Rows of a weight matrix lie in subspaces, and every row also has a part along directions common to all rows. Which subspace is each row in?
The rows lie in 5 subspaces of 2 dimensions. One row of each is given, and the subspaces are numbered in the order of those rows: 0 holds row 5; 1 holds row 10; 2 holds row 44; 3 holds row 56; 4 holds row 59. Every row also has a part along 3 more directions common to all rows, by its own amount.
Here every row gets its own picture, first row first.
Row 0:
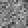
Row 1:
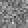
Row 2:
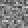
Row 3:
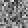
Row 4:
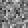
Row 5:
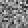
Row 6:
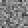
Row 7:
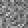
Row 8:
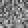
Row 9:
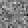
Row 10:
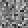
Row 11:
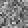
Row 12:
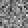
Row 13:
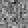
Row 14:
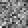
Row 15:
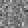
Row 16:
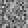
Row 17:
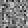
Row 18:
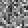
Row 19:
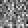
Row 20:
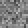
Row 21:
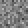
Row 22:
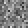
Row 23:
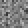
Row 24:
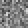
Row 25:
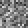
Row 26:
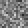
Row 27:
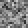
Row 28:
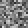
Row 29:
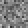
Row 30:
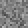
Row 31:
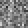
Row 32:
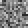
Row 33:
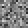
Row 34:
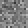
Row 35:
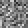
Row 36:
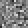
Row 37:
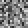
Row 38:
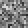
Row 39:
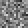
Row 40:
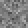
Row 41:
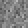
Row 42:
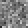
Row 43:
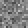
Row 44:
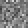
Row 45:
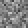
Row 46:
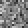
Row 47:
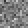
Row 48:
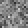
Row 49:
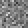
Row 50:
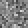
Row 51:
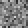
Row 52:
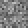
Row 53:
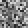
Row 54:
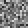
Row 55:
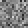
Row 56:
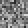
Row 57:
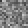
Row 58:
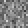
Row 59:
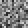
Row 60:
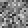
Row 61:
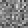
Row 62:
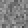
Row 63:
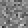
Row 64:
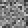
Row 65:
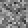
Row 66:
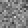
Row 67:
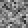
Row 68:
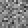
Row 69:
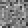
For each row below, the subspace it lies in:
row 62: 2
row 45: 3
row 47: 2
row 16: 2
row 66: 0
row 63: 1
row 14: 0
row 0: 0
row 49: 4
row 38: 3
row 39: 1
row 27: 3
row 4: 2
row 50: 1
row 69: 0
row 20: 3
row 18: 4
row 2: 0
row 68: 0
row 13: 3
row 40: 3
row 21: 4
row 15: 4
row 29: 2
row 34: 3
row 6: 1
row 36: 1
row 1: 0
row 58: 2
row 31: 4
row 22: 2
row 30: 1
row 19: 2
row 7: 4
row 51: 0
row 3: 3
